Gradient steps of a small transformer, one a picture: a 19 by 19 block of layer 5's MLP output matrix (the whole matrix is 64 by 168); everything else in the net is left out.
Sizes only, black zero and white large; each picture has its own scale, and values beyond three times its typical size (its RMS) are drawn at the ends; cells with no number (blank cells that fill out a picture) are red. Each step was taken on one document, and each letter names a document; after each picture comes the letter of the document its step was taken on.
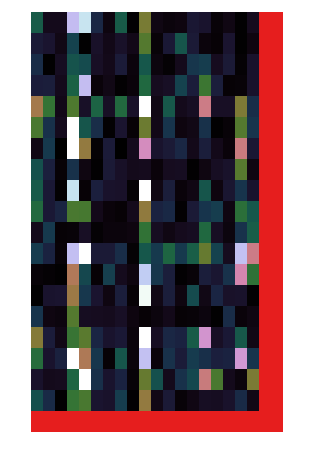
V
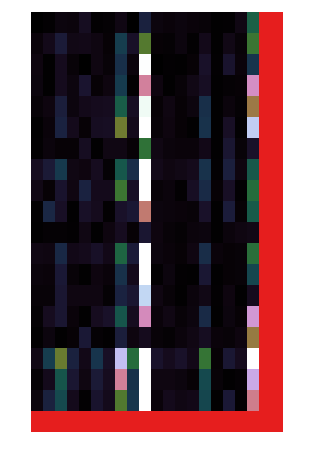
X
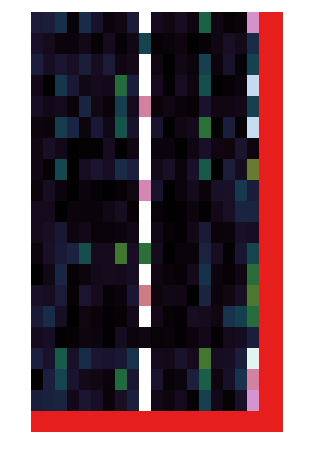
X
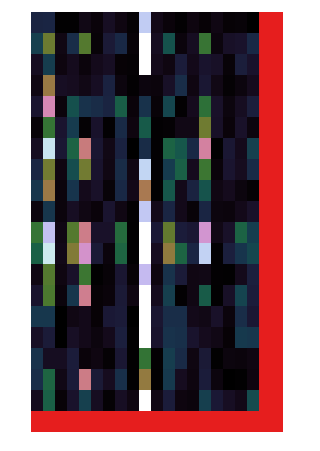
V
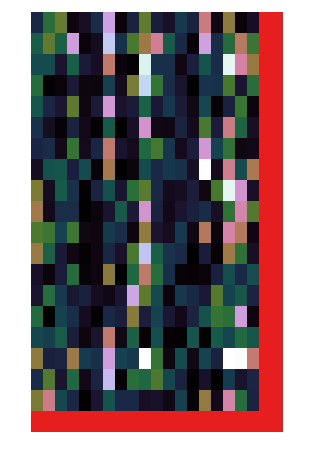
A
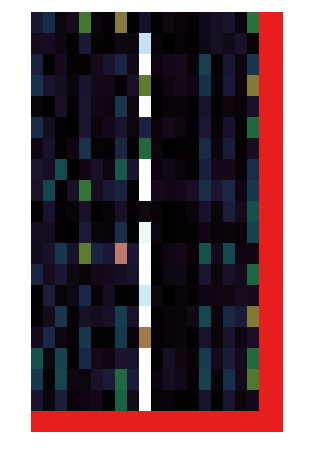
X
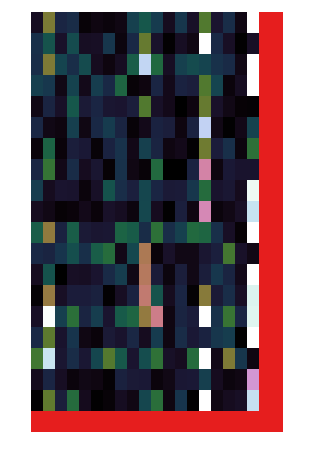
A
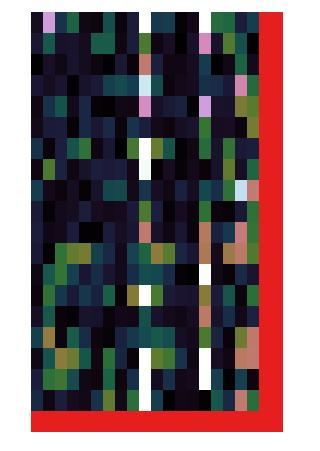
A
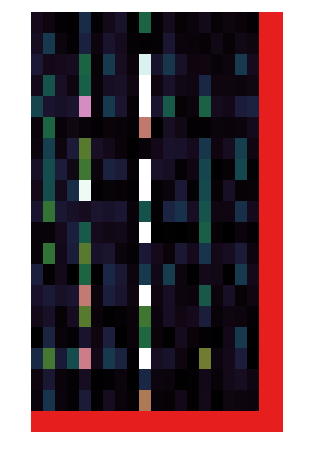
V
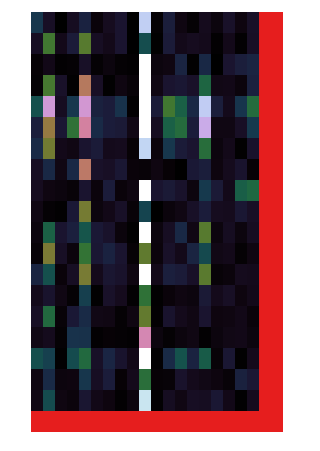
V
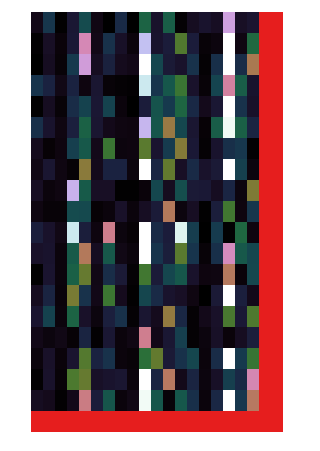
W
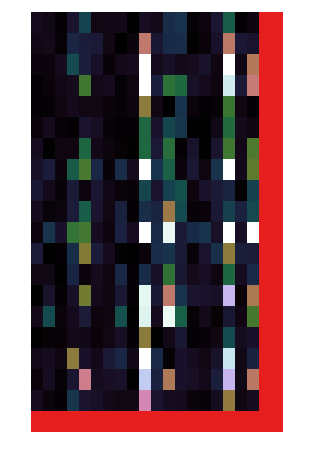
W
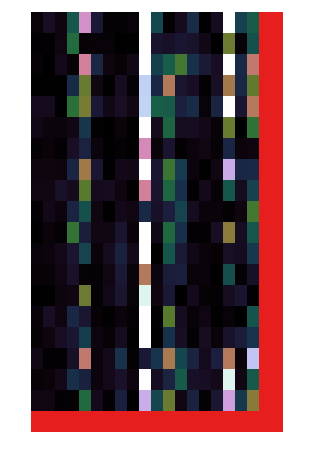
W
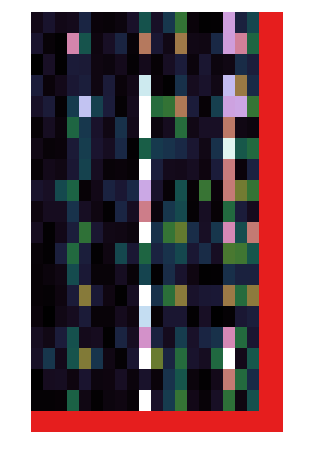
W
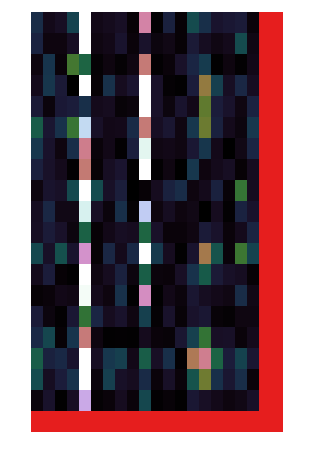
V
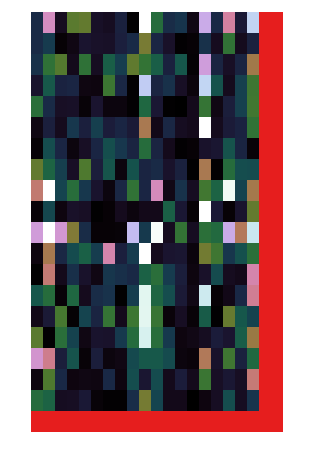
A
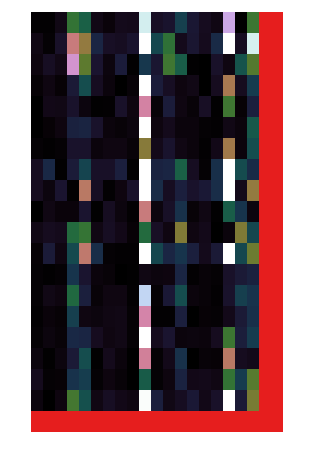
W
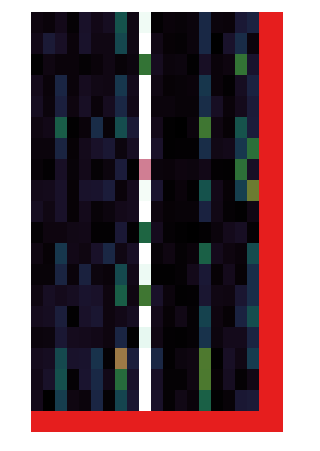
X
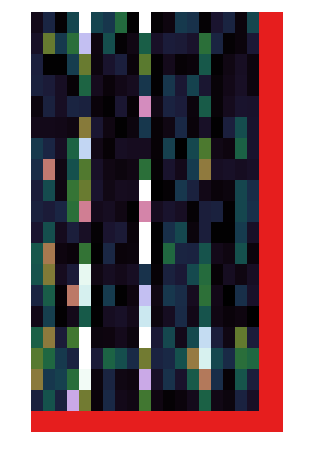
V
